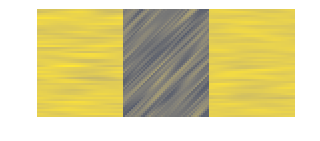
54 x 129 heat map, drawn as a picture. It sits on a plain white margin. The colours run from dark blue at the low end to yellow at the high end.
It is made of 1 by 3 panels. Panel 1,1: very high, streaked across, faint in contrast. Panel 1,2: middling, slanting up to the right. Panel 1,3: very high, streaked across, faint in contrast.
